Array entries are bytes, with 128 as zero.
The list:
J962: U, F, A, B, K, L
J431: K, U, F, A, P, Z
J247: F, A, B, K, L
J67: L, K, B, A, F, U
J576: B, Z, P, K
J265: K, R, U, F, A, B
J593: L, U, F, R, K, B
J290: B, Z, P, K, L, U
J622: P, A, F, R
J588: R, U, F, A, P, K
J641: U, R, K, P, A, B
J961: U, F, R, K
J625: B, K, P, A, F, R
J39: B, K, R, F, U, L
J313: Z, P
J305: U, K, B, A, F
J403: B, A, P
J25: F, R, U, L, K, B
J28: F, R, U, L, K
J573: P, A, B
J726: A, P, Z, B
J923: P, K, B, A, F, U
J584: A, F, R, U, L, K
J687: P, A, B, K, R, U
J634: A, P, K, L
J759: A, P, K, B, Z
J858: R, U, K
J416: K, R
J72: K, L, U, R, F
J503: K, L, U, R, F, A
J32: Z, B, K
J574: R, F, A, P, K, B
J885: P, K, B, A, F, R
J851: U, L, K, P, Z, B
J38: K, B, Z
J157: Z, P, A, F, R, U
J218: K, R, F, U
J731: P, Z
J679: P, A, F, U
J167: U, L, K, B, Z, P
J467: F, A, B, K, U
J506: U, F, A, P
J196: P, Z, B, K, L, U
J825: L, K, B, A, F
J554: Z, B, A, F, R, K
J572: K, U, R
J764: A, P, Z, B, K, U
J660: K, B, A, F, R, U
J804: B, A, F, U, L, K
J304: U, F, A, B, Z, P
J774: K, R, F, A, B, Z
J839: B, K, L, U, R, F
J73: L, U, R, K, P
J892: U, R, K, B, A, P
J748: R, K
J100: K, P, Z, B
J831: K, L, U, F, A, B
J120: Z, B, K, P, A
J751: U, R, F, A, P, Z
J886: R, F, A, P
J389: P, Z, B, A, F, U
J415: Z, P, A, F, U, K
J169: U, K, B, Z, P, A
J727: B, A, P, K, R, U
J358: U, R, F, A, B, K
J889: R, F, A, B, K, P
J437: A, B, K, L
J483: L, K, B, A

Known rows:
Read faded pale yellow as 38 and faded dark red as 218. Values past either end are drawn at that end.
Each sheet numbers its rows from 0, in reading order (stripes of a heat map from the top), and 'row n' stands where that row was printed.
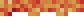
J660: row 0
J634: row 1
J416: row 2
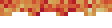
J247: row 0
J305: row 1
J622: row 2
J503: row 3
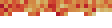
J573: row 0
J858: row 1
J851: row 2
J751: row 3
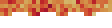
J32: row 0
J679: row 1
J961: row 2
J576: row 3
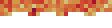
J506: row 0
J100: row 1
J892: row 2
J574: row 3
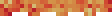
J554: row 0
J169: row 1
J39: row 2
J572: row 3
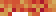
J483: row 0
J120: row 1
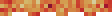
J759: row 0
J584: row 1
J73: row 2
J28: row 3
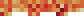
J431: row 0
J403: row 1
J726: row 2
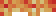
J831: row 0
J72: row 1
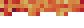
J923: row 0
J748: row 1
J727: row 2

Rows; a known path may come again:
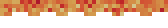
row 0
J218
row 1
J247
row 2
J588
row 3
J962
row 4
J759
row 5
J437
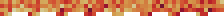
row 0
J774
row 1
J431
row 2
J100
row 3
J389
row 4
J358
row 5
J804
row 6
J67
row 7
J625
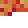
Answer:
J305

